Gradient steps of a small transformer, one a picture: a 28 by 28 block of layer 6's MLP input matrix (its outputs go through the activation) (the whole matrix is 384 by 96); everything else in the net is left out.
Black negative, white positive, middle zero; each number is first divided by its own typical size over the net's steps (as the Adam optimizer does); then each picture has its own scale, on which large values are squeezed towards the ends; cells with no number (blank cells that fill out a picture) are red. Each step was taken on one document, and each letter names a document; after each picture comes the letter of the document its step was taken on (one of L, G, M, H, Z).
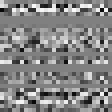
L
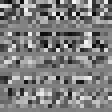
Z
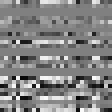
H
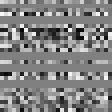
L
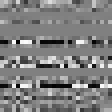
H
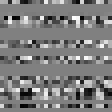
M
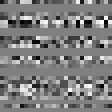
M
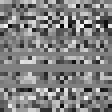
Z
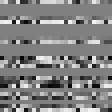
H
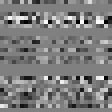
M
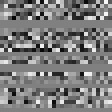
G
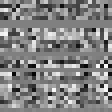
L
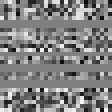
G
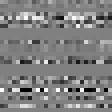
M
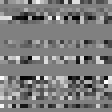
M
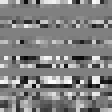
H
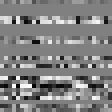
H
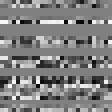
H
